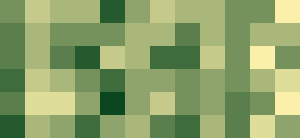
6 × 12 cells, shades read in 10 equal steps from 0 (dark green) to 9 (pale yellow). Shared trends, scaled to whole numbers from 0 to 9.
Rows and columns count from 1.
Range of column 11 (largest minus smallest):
5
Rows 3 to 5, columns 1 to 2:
3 6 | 2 7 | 3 8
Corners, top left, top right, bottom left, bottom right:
4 9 1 5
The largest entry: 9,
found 3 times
